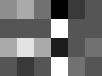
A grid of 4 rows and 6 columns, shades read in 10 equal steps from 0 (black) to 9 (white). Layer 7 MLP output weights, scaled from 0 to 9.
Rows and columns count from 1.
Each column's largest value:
6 8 6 9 4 4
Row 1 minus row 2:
2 3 1 -9 -1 0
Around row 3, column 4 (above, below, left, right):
9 9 6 3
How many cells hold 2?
2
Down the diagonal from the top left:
5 3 6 9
